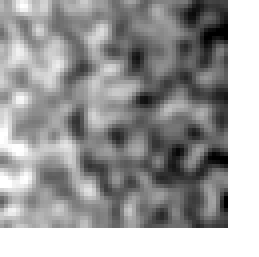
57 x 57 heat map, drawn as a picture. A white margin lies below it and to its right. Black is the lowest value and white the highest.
Values rise toward the left. The texture is blotchy. The histogram is bell-shaped.
